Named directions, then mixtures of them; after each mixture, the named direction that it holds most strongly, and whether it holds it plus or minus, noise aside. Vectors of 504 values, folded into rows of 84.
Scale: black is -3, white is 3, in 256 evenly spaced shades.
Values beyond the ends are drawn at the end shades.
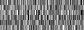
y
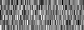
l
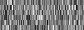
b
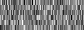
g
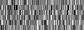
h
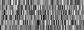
l, minus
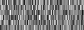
g, plus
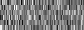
g, minus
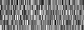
l, plus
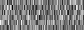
b, minus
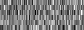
y, minus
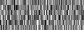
h, plus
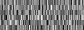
y, minus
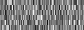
b, plus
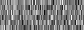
g, minus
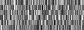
h, minus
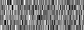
b, minus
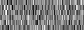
b, minus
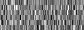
h, minus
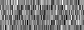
l, minus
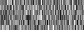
b, plus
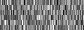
g, plus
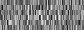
y, minus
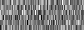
l, minus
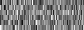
g, minus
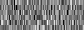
h, plus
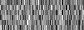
l, plus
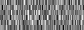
y, minus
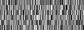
g, plus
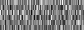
l, minus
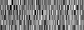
h, plus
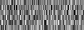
h, plus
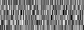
g, plus
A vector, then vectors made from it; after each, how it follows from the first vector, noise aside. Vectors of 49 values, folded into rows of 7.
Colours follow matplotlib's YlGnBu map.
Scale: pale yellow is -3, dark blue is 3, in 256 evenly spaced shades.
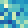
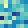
sign-scrambled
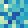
sign-scrambled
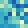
reversed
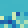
partly zeroed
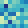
sign-scrambled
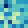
sign-scrambled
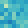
shrunk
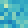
shrunk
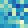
reversed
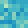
shrunk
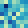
sign-scrambled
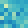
shrunk
